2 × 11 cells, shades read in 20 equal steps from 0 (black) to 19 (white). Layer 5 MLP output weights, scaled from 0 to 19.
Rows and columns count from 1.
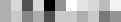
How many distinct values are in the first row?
9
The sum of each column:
26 31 16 29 6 26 34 30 31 23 29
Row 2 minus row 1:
0 -1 4 -3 6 4 -4 -4 -1 -5 -7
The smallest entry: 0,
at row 1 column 5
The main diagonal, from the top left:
13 15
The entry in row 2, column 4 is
13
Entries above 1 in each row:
10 11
